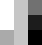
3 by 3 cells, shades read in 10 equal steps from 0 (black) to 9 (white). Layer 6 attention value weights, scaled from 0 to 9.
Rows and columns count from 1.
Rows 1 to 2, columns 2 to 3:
7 4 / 7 1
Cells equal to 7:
3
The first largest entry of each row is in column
1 1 2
